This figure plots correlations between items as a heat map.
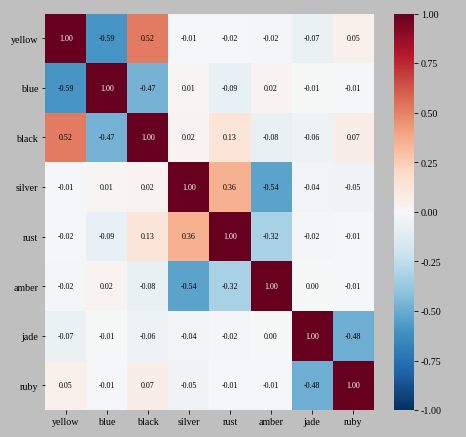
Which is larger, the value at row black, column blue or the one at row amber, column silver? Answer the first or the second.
the first
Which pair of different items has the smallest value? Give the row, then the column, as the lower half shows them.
blue, yellow
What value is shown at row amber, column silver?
-0.54
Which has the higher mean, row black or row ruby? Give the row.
black
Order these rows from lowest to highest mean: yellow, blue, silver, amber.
blue, amber, silver, yellow
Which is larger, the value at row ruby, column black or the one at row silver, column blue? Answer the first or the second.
the first
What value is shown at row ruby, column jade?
-0.48
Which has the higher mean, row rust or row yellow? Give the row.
rust
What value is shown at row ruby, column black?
0.07
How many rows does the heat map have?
8
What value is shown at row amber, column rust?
-0.32
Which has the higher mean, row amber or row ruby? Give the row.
ruby
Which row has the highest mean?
black
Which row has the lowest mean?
blue
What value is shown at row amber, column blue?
0.02
